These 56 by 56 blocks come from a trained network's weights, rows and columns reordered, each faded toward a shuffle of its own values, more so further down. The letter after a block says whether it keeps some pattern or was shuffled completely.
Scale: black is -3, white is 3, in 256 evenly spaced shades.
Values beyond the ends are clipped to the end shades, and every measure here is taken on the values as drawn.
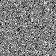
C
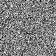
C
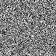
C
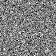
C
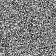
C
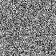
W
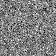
C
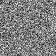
C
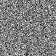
C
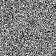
C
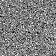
W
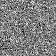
W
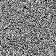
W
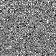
W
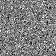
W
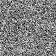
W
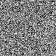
C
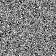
C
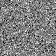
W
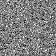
C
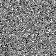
C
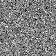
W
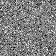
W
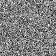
C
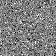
C
